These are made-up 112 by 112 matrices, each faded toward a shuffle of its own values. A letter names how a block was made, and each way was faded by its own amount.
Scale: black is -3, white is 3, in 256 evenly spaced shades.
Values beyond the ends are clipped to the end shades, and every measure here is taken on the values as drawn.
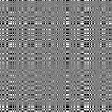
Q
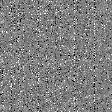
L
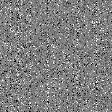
L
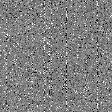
L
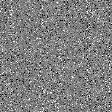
L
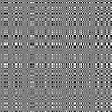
Q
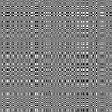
Q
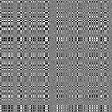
Q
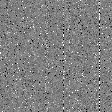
L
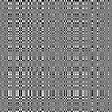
Q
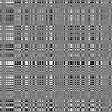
Q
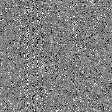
L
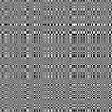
Q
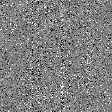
L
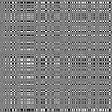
Q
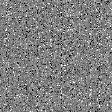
L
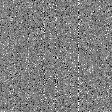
L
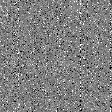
L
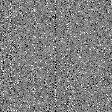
L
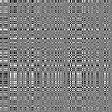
Q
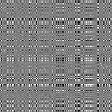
Q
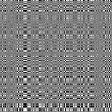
Q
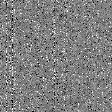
L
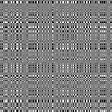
Q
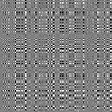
Q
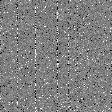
L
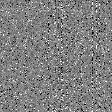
L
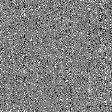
L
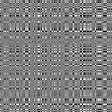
Q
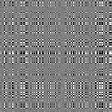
Q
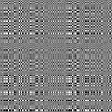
Q
